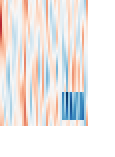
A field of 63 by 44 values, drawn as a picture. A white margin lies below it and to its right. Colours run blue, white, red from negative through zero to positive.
Streaks run downward. Neither half mirrors the other. The ninth with the lowest average is the bottom right. In the bottom right lies a patch that is lower than the rest.
